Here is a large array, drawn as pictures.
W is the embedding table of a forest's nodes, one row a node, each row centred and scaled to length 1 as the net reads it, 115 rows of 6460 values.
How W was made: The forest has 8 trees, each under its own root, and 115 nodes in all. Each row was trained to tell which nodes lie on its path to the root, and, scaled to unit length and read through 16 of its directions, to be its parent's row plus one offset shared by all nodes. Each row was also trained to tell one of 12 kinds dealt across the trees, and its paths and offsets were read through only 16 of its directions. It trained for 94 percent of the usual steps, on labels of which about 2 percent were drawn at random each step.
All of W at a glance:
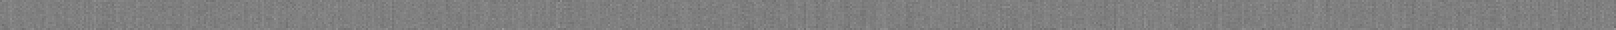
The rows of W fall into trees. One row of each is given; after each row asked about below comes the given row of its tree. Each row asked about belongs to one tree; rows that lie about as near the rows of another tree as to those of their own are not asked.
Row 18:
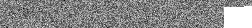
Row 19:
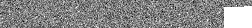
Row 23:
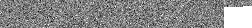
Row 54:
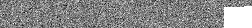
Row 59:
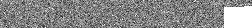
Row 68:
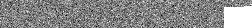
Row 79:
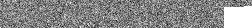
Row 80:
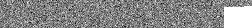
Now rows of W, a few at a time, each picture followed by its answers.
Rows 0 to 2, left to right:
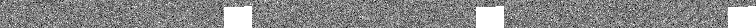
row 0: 68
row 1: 79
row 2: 19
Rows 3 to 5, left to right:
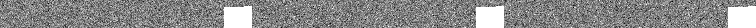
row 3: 79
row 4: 23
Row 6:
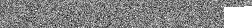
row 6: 68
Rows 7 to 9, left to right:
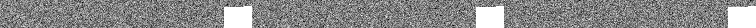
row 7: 79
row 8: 59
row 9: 80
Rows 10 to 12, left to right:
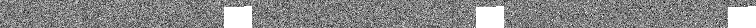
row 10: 18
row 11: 18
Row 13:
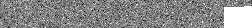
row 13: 19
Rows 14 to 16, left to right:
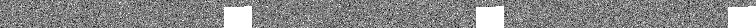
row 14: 54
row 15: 23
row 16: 68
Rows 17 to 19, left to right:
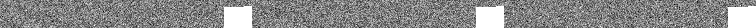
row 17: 79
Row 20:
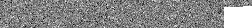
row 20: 23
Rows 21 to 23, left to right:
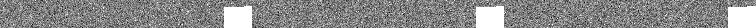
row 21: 18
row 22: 80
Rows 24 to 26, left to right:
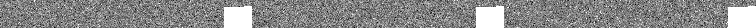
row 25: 19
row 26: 19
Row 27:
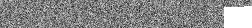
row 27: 18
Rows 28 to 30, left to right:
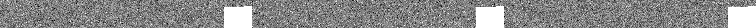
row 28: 79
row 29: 19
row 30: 80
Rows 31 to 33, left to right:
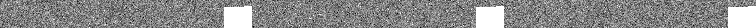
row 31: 19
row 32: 18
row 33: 23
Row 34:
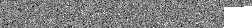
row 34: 19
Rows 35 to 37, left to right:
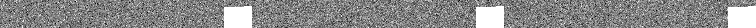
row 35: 23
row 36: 23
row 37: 23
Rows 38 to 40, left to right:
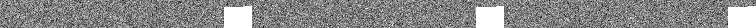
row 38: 79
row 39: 68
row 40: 23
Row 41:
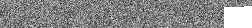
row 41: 59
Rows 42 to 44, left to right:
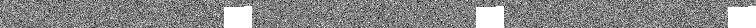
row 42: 59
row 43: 19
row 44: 18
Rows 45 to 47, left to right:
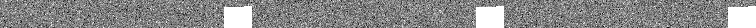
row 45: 59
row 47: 54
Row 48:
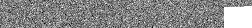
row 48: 23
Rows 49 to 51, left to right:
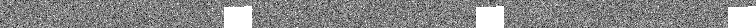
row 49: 18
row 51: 59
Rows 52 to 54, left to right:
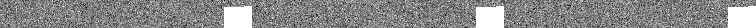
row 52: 18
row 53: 54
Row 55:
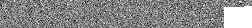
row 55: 68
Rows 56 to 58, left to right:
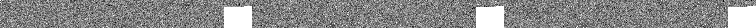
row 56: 80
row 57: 23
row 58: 23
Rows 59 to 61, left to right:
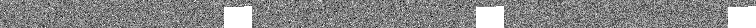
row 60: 80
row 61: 54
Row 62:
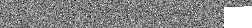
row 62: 59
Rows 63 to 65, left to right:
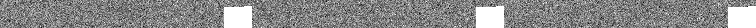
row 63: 59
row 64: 18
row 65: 59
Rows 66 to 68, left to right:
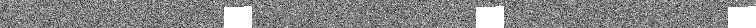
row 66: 79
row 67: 19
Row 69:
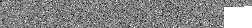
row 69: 19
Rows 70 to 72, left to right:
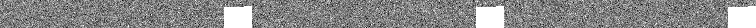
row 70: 79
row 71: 18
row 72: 68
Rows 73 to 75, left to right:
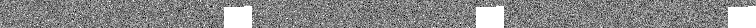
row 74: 19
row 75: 18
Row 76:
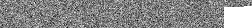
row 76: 79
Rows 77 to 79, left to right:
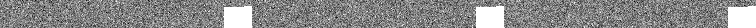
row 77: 54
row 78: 80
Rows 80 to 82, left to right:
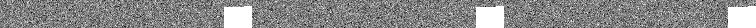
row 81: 19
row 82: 68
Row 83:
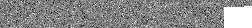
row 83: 18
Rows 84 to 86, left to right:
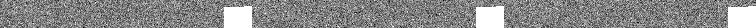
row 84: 19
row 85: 59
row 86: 59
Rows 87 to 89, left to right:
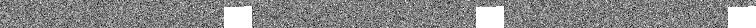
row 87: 23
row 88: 18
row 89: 68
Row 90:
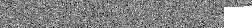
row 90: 23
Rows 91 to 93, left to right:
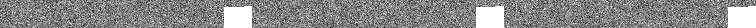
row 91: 54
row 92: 23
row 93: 54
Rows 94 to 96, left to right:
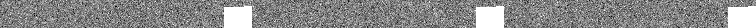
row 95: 18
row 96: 59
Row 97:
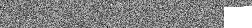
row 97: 23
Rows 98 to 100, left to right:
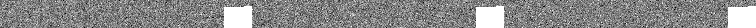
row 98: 19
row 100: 68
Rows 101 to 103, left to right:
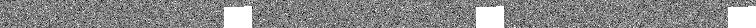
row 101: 19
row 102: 18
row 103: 54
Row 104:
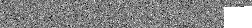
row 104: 18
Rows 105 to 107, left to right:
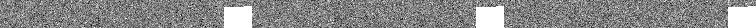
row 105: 79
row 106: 18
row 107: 23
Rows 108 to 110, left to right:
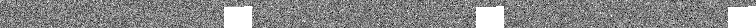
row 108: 80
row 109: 19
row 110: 19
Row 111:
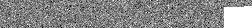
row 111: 54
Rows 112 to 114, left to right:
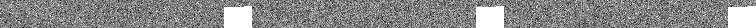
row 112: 59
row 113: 80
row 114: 23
